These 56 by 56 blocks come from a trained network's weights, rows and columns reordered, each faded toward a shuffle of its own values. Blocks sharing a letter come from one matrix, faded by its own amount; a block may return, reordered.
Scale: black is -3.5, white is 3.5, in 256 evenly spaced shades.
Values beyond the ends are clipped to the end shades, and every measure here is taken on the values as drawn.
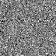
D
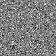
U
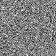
D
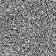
U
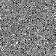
U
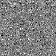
U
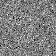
D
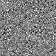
U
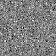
U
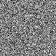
D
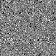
U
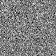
D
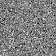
U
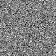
D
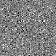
U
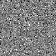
U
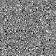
U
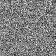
D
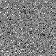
U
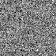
D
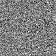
D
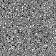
U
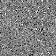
U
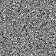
U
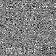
U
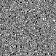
U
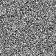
D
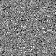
U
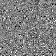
U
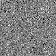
U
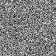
D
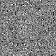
U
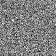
D
